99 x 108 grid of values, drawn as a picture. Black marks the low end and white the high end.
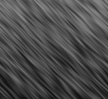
Streaks slant down to the right. No row or column stands out. The field climbs toward the top. Overall the values sit about 30% of the way up the scale.
